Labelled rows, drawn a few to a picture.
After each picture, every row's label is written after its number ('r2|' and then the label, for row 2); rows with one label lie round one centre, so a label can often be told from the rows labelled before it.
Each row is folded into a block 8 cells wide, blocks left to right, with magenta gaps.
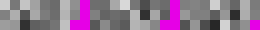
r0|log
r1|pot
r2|pot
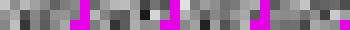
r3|log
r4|pot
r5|log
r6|pot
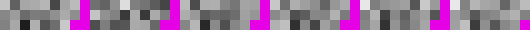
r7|log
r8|pot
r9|log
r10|log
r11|log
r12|log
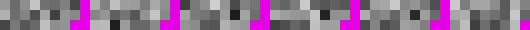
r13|pot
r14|log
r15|pot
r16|pot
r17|pot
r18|log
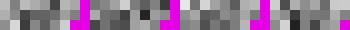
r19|log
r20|pot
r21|log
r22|log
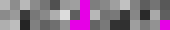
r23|log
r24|pot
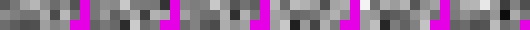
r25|pot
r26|pot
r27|pot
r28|log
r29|log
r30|pot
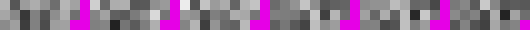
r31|log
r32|log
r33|log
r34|pot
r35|pot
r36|pot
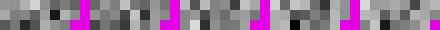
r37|pot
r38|pot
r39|log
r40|log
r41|log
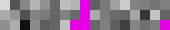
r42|log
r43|pot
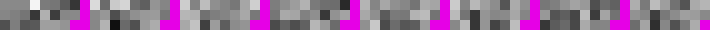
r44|pot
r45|log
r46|log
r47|pot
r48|log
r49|log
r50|pot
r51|log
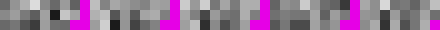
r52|pot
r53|log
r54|log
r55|pot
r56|log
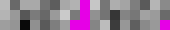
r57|log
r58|log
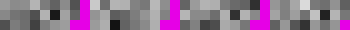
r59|pot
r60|log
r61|pot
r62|pot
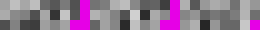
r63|pot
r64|pot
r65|log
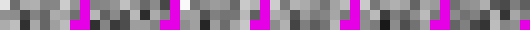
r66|log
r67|pot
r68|log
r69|log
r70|log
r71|pot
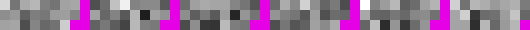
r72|log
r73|pot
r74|pot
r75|pot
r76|log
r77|log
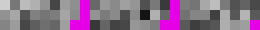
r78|log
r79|pot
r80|pot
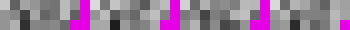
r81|log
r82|log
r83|log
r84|log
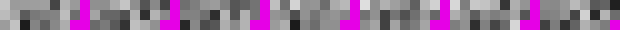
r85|log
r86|pot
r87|pot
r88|log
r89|log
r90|log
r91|pot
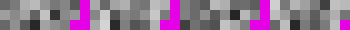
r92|pot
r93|log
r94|pot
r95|log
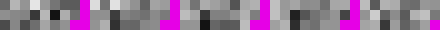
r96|pot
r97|log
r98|log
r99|log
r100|log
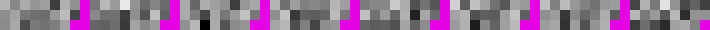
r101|log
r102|pot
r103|log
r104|log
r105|pot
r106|log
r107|log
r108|pot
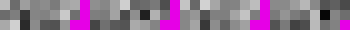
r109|log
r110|pot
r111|log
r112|pot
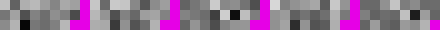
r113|log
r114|log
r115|pot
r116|log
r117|pot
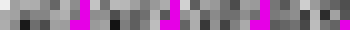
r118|log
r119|log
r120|log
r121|pot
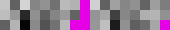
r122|log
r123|log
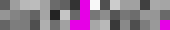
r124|pot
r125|log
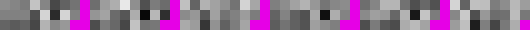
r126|pot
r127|pot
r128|log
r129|pot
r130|pot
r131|log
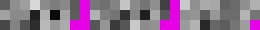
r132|pot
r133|pot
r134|log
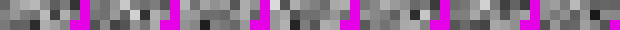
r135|pot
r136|pot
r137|log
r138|log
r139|pot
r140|pot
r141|pot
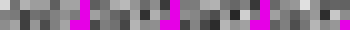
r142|log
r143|pot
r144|pot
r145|pot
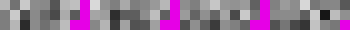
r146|log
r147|log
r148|pot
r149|pot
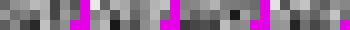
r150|pot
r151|log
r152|pot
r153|log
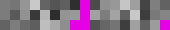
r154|pot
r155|pot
